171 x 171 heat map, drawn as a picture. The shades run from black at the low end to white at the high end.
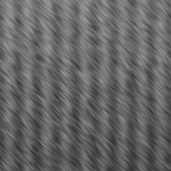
Average level on the scale: 40%. Stripes: upright, repeating 9 times. Slope: up to the top. Odd rows or columns: none.
